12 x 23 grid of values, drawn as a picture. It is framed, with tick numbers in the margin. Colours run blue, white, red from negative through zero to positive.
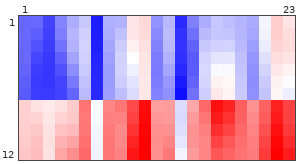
The bottom right is the ninth with the highest average. The top right is the smoothest part. The bottom part is higher, past a seam about 60% of the way down. On average the colour sits 50% of the way up the scale.
